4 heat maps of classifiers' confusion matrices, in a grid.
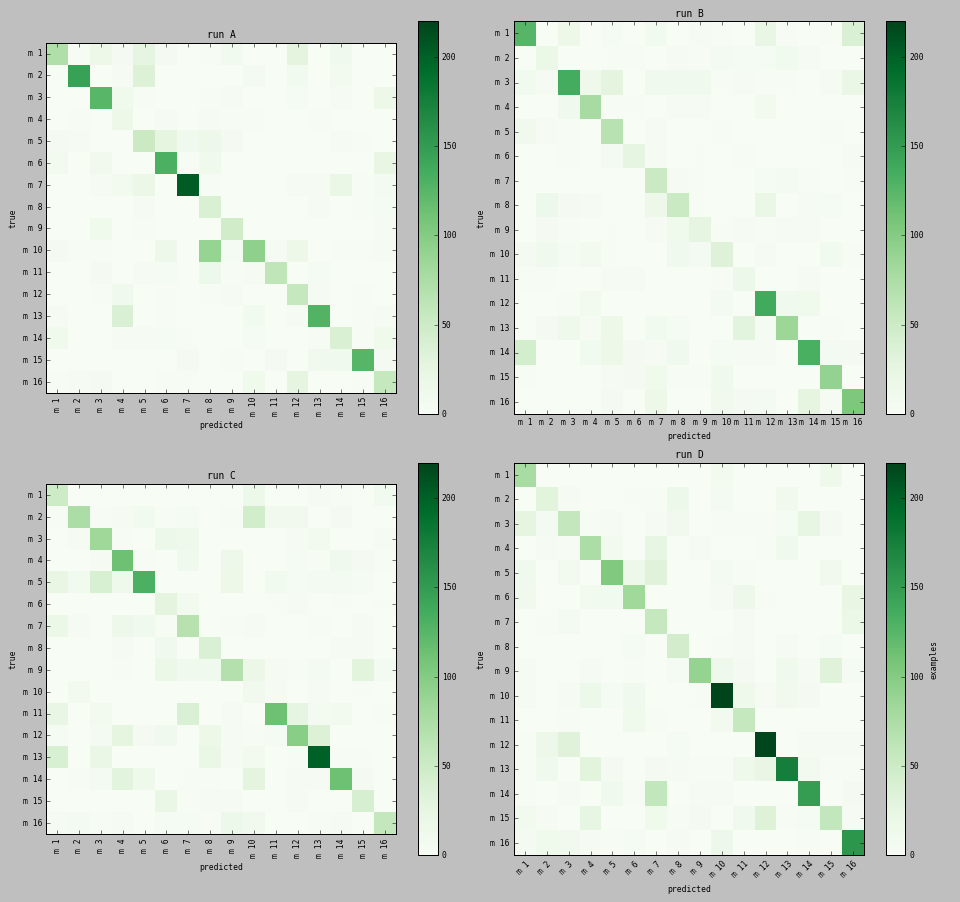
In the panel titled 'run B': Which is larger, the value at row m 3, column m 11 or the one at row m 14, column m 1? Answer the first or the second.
the second
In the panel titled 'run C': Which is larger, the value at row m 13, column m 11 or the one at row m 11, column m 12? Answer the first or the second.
the second
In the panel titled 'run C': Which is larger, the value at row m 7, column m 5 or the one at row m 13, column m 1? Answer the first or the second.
the second
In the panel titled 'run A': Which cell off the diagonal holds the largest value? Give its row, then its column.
m 10, m 8
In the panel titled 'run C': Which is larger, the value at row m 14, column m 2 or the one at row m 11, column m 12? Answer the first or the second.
the second
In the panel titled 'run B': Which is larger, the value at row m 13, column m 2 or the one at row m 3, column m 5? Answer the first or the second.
the second
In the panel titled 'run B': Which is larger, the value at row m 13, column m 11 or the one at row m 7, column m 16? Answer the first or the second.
the first
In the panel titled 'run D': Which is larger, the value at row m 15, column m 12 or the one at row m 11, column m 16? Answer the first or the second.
the first
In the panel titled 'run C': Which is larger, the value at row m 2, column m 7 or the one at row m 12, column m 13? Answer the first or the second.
the second
